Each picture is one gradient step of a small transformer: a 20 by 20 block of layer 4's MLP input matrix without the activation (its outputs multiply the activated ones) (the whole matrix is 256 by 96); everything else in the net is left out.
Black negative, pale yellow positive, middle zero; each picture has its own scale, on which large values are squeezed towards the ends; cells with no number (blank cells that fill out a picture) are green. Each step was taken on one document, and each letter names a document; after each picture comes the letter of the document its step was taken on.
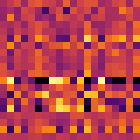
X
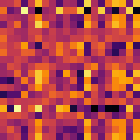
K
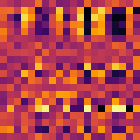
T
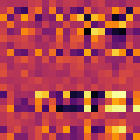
T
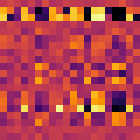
T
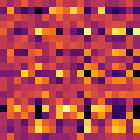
K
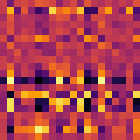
X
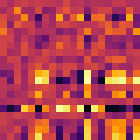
K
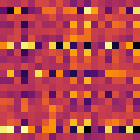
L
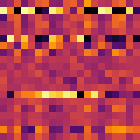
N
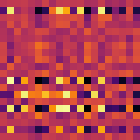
X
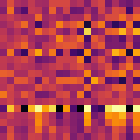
K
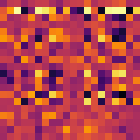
N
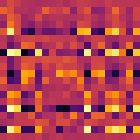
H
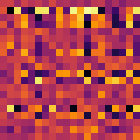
K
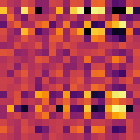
T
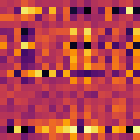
L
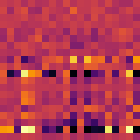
L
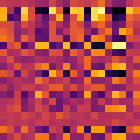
T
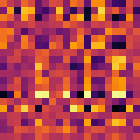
T
